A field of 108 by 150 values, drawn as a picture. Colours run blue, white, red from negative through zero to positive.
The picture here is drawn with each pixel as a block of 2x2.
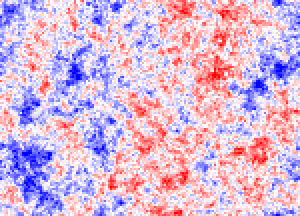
Mirror symmetry: none. Grain: blotchy. Ninth with the lowest average: bottom left. Average level on the scale: 50%.
